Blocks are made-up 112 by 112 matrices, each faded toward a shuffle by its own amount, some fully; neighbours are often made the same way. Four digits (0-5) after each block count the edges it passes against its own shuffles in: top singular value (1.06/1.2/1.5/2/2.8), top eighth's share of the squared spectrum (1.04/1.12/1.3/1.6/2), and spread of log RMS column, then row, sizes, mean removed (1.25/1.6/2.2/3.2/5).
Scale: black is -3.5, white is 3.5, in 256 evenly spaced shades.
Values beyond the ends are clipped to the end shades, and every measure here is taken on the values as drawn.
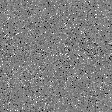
1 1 0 0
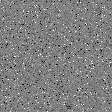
0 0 0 0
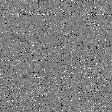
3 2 2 2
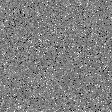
0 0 0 0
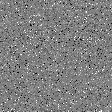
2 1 0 1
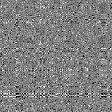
5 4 2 3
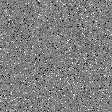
1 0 0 0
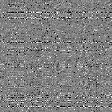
5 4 2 3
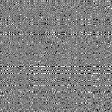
5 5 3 4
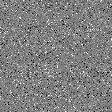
3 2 0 1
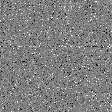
3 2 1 1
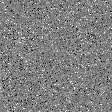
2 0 0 0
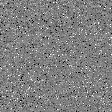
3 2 0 1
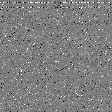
4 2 0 1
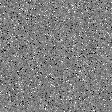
1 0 0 0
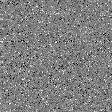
3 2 0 1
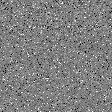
2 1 0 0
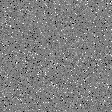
1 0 0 0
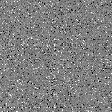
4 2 1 1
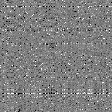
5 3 2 2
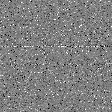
2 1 0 1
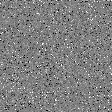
0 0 0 0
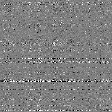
3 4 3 4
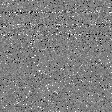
2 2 0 2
